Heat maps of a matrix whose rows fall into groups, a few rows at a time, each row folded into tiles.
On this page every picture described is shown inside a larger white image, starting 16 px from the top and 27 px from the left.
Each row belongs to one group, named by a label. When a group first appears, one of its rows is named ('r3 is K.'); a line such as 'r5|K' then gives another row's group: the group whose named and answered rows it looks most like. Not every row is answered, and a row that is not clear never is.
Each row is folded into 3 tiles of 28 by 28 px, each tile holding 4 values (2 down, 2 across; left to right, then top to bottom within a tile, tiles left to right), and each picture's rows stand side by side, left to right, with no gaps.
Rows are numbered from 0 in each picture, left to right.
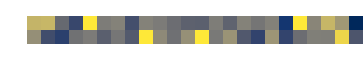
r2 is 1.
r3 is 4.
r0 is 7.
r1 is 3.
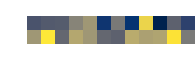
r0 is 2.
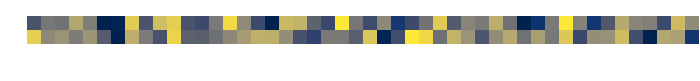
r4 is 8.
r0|2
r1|4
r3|7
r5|2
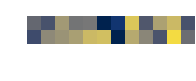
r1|4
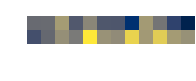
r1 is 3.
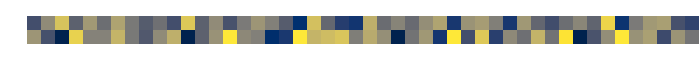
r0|8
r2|4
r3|3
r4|7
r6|1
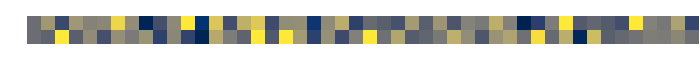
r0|4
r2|4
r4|1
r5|2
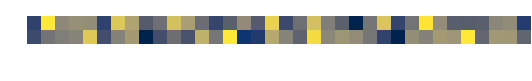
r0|4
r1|7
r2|1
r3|3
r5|2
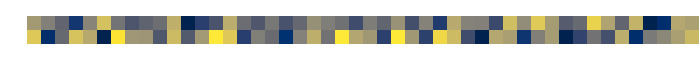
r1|2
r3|3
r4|3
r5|7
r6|7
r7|8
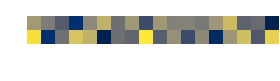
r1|4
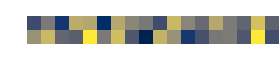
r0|2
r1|7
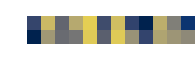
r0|4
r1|2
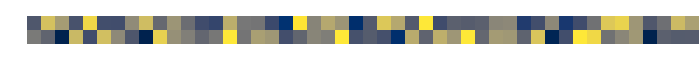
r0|8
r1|8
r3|4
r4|8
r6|8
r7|7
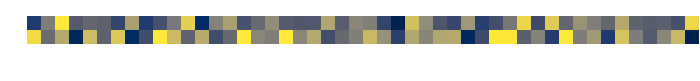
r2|8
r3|1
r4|2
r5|8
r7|7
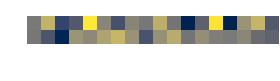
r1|2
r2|4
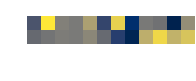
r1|3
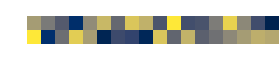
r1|8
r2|3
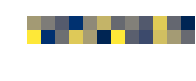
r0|7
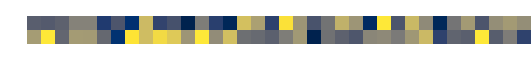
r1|3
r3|7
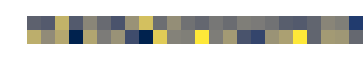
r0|1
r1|8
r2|1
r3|2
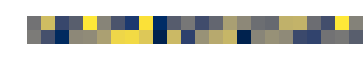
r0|8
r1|1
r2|1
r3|7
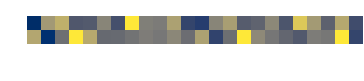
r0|8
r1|4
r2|8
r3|4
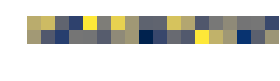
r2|1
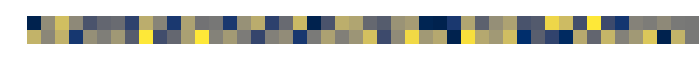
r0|1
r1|1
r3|8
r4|3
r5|4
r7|1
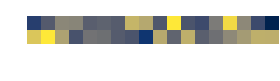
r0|1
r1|8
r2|3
